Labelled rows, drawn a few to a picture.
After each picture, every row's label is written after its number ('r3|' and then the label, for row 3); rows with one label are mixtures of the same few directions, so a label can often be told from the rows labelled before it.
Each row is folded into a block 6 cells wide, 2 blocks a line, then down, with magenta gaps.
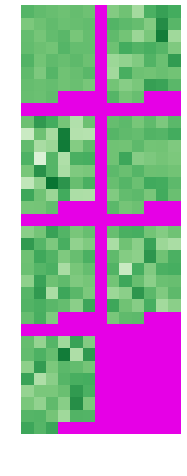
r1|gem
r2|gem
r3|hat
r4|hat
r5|gem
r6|hat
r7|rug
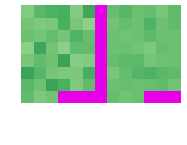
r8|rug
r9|hat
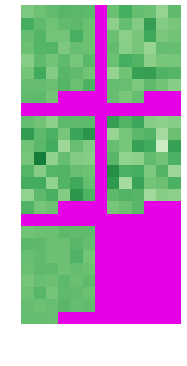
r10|gem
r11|hat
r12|hat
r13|gem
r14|gem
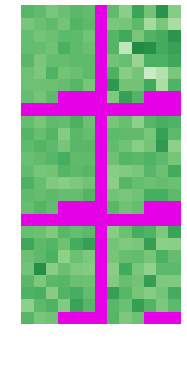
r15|gem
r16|hat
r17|hat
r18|gem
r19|hat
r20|rug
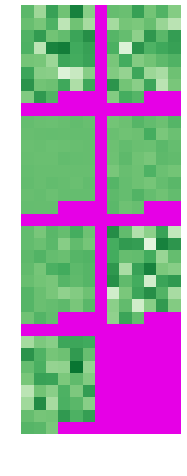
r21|hat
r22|hat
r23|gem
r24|rug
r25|hat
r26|rug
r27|gem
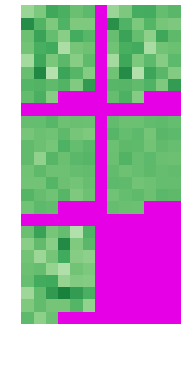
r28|gem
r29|gem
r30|hat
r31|hat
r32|hat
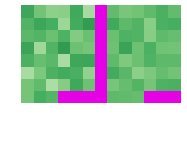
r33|rug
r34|hat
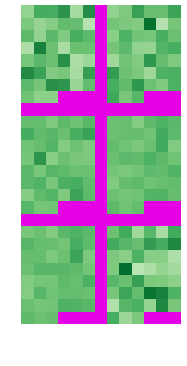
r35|rug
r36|rug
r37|hat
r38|gem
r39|gem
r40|hat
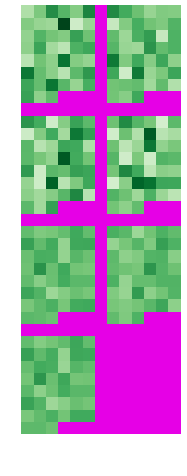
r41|rug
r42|gem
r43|gem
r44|hat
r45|hat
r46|gem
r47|hat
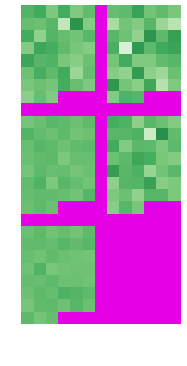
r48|rug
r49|hat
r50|gem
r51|rug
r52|hat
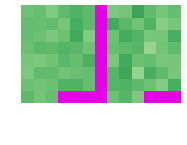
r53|gem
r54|gem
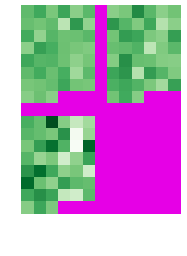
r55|rug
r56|gem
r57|gem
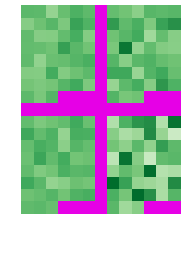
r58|gem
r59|hat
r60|hat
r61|rug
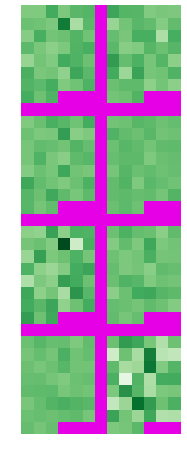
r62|rug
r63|gem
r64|rug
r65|gem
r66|rug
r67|hat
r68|hat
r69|hat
